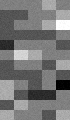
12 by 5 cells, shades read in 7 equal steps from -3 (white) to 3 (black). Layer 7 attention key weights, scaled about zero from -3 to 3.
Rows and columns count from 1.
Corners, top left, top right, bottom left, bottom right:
0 0 -1 -1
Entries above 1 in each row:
0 0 0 0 1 0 0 0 1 2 0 0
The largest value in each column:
2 1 2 2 3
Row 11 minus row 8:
0 -2 -1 0 -1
